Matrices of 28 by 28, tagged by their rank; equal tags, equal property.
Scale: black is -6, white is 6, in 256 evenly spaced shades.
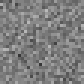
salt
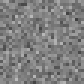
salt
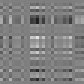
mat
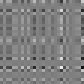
mat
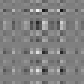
mat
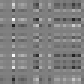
mat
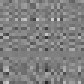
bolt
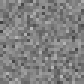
salt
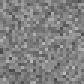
salt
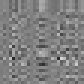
bolt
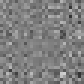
bolt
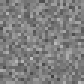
salt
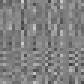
bolt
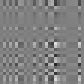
mat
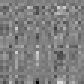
bolt
